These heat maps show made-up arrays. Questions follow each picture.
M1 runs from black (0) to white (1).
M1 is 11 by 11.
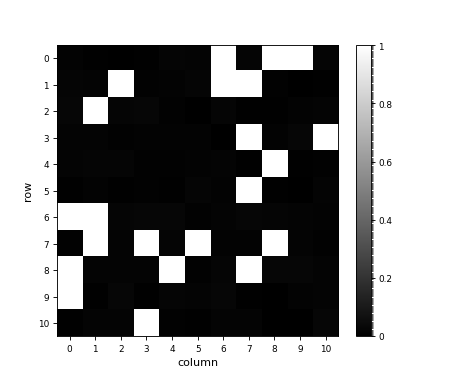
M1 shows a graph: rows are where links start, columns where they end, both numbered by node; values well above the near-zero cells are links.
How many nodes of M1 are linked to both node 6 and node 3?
0
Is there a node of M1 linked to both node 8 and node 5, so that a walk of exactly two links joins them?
yes
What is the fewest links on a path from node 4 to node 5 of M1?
3
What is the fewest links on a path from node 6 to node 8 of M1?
2
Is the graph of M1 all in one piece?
yes
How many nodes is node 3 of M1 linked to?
2
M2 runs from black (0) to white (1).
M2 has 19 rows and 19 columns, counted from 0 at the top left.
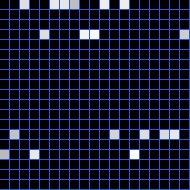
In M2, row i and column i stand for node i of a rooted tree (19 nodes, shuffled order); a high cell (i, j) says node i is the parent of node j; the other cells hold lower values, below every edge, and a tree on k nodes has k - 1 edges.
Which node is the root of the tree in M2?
15
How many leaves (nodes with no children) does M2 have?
15
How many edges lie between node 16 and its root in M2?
2
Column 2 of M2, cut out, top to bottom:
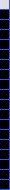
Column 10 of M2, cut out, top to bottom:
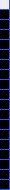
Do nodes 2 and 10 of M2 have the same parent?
yes
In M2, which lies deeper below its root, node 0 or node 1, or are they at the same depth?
node 1
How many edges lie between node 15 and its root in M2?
0
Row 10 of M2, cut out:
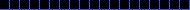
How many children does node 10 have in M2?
0
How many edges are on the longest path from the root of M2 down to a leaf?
2
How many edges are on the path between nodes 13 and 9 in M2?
3
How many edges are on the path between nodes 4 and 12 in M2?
4
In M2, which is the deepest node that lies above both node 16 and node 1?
13
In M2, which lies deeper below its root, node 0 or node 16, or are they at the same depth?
node 16
